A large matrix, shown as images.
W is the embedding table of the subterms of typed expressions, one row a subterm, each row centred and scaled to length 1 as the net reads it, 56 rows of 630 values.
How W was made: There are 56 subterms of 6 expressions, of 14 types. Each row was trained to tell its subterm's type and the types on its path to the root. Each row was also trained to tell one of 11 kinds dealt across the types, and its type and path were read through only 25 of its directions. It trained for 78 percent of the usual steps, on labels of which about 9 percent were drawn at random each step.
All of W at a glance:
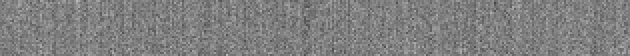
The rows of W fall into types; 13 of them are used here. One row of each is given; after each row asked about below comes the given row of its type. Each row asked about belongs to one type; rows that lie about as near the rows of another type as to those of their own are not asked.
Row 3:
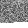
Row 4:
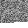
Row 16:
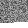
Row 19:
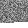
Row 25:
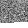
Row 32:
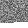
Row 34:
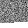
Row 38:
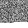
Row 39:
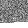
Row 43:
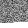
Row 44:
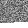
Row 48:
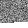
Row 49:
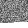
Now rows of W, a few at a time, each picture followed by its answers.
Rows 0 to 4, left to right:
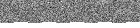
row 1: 49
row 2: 34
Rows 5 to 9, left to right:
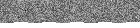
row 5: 16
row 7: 38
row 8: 32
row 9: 43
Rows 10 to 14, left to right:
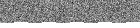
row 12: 43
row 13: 3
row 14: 39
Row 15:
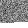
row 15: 16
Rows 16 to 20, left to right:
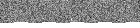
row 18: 19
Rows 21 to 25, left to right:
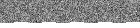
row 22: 48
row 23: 43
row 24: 48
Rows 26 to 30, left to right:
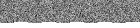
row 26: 25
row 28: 25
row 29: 34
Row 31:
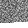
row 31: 38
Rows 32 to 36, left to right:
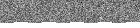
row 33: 39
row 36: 4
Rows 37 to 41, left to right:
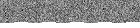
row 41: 32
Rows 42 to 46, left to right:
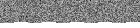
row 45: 19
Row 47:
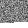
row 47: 3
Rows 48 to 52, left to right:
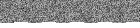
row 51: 16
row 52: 38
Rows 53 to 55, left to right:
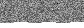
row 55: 32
